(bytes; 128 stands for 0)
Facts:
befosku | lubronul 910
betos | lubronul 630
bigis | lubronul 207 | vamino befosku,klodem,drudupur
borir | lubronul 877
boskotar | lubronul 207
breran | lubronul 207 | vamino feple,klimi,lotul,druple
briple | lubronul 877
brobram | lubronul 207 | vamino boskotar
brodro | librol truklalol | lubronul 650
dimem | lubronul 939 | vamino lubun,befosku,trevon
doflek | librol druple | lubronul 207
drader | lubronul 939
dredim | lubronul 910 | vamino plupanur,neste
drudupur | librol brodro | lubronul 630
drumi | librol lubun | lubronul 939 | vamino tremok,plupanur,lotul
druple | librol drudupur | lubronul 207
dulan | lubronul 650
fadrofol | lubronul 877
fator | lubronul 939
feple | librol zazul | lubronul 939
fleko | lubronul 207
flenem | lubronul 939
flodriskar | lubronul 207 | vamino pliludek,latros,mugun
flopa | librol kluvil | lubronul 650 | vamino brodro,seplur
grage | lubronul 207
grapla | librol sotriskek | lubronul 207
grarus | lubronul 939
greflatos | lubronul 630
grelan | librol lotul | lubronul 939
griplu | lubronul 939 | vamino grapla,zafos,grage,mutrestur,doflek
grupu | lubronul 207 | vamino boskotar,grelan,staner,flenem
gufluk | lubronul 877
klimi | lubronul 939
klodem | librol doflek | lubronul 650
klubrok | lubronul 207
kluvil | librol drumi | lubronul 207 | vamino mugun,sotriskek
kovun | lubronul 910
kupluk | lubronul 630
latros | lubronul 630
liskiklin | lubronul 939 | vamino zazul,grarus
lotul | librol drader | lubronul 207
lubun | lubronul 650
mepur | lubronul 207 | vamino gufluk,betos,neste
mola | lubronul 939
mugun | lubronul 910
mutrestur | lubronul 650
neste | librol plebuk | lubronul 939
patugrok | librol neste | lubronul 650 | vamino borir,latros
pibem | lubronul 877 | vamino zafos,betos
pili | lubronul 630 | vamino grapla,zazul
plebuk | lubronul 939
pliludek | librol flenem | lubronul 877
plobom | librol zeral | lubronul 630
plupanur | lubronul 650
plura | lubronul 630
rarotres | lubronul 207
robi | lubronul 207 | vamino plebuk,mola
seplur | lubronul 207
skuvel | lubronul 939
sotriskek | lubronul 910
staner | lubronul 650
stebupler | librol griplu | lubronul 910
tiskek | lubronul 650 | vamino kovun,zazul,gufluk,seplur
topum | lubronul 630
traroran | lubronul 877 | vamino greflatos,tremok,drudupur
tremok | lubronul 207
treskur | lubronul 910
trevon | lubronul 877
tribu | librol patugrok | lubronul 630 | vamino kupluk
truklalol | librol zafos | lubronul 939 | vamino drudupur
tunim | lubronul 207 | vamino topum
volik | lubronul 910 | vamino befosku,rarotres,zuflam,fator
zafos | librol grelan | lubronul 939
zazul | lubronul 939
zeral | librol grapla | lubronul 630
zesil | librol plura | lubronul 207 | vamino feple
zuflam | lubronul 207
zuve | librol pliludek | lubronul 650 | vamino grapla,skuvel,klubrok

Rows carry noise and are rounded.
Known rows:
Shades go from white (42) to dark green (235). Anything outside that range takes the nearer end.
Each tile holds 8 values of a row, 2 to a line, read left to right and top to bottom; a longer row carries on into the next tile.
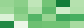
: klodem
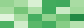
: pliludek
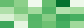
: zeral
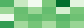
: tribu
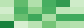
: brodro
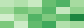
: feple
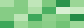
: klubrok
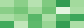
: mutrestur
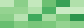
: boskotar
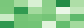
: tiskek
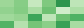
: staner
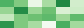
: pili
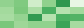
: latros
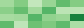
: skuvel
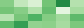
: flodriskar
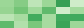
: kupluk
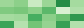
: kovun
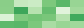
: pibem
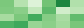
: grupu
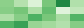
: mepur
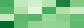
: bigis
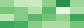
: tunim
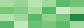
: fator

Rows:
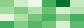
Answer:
kluvil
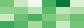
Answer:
zesil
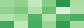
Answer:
lubun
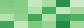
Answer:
greflatos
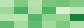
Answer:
gufluk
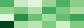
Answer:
truklalol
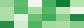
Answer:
grapla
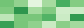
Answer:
liskiklin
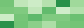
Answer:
volik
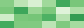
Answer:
griplu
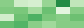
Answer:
dredim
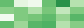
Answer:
drumi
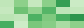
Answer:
stebupler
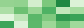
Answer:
plobom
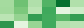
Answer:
doflek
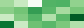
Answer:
grelan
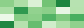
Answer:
zuve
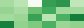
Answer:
lotul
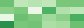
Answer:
traroran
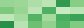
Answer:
befosku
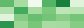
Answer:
flopa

